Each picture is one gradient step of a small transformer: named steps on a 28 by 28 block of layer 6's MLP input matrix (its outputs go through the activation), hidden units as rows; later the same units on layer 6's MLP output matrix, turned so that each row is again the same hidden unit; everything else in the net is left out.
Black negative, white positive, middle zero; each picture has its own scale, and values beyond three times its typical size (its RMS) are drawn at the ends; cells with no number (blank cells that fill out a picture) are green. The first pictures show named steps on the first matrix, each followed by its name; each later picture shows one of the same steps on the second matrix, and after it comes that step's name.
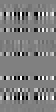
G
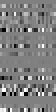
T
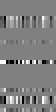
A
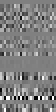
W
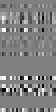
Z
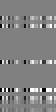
A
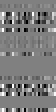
Z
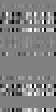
Z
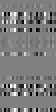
Z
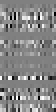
W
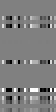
A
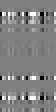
G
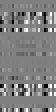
T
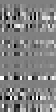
W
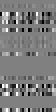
Z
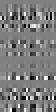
W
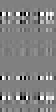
G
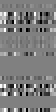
Z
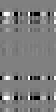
G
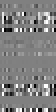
T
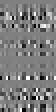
W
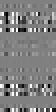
T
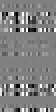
T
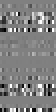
T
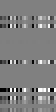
A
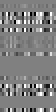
Z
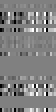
Z
